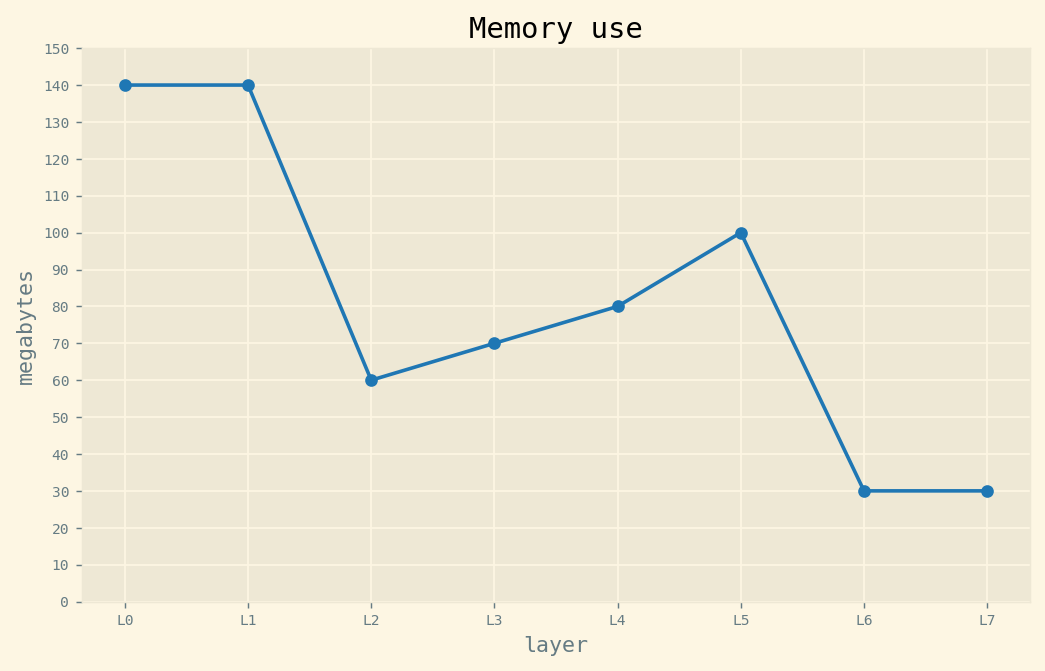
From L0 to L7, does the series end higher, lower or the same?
lower
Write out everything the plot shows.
Title: Memory use
x-axis: layer, ticks L0 L1 L2 L3 L4 L5 L6 L7
y-axis: megabytes, ticks 0 10 20 30 40 50 60 70 80 90 100 110 120 130 140 150
Values:
140 140 60 70 80 100 30 30
